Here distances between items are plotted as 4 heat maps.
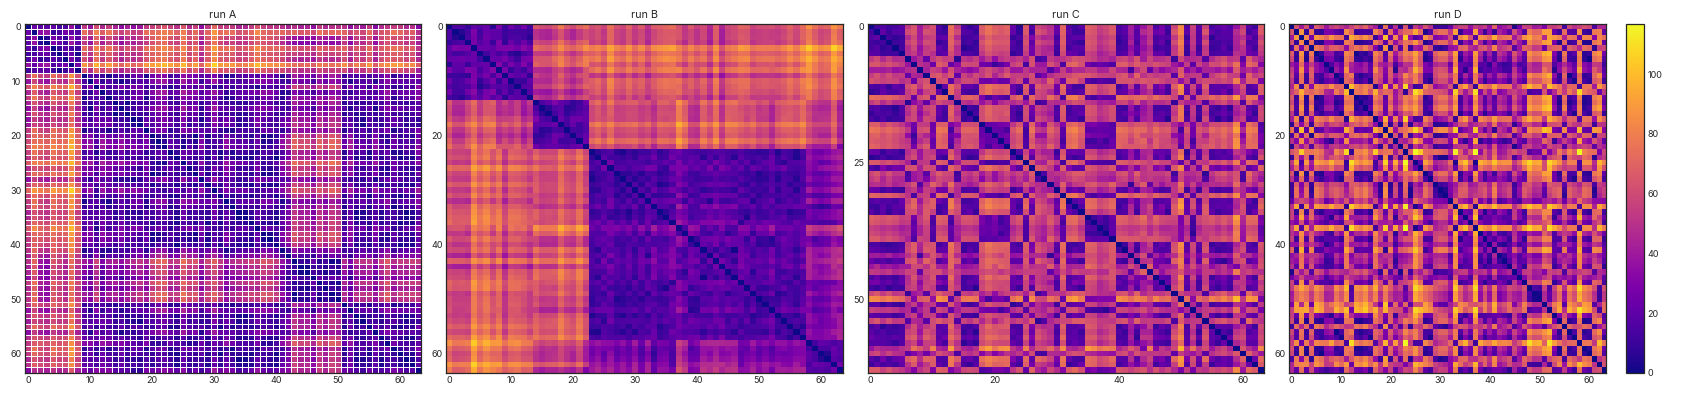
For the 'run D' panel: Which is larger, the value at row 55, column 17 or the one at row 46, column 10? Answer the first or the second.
the first
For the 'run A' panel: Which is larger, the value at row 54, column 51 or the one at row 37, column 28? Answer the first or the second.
the second
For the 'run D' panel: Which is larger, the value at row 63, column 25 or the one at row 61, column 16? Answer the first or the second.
the first
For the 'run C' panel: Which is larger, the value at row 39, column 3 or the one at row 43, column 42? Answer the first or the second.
the first
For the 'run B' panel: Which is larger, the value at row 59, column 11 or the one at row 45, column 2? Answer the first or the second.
the first
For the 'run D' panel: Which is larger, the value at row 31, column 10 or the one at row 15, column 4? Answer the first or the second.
the second
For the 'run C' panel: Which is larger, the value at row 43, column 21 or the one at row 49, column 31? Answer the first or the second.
the first
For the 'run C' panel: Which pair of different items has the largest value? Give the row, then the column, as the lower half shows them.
59, 50
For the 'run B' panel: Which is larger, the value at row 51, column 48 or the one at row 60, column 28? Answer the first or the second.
the second
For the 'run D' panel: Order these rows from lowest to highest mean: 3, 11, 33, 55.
3, 55, 11, 33
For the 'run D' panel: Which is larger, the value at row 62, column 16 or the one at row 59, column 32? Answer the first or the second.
the first
